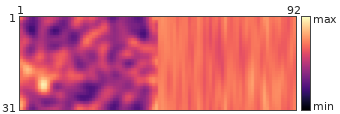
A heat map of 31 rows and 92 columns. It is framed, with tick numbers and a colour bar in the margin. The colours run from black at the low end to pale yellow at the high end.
The table splits into one row of 2 panels. Panel 1,1: middling, blotchy, strong in contrast. Panel 1,2: high, streaked downward, faint in contrast.
